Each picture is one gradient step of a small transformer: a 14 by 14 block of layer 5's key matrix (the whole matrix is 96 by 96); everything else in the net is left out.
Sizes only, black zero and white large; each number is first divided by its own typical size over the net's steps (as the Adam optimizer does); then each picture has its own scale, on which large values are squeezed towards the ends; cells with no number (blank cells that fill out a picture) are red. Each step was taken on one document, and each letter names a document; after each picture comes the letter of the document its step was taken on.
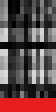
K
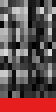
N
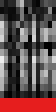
K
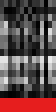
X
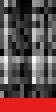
X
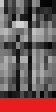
K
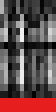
K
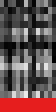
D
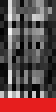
N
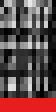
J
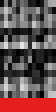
J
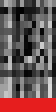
J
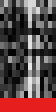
J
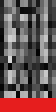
N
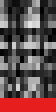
J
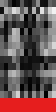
N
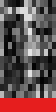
N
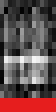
X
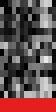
J
